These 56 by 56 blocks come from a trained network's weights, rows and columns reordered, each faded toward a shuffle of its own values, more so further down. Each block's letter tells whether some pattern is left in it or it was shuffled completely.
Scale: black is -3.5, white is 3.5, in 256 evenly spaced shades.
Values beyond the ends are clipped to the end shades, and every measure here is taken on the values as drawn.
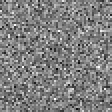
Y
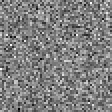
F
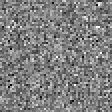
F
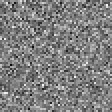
F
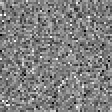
Y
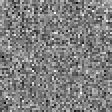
F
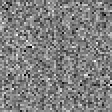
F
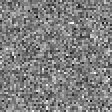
F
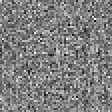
F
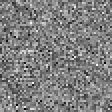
F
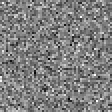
Y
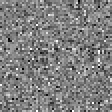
F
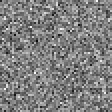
Y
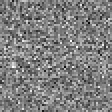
F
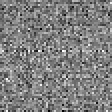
F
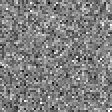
Y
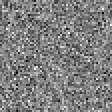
Y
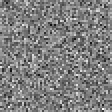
Y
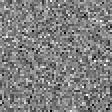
Y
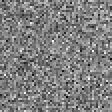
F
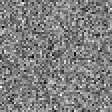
Y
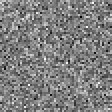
Y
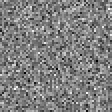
Y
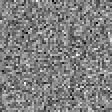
Y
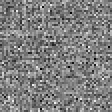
F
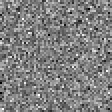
Y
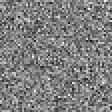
Y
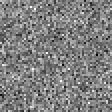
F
